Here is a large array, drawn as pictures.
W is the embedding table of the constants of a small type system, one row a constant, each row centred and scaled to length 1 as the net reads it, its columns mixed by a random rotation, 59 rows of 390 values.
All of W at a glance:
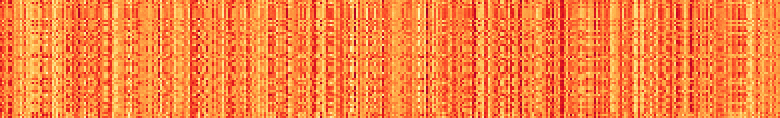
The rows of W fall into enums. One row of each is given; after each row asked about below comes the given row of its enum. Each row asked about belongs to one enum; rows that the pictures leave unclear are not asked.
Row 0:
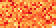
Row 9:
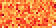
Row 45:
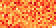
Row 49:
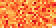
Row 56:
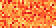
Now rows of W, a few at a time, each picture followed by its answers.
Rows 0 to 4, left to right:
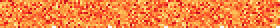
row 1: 56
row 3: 0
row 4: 49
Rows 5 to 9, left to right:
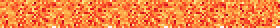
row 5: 49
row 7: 49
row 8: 49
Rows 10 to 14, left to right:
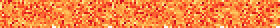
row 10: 56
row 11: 49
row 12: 56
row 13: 49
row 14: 49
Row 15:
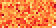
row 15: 9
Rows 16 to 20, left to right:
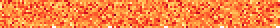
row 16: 56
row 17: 0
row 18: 9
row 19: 0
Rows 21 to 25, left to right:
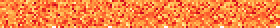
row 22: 9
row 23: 0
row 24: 0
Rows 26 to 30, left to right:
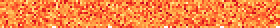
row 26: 49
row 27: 56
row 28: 45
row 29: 9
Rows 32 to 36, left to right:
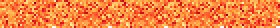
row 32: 49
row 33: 0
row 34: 0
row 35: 0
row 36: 9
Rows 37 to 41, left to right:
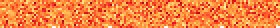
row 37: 49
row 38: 49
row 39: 45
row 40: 0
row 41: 56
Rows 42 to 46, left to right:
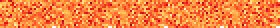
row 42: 0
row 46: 49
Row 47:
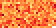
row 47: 9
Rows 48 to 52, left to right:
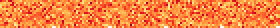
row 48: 0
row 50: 49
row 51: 56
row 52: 0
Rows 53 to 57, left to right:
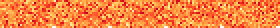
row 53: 49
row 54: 0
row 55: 0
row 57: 45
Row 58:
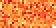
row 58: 56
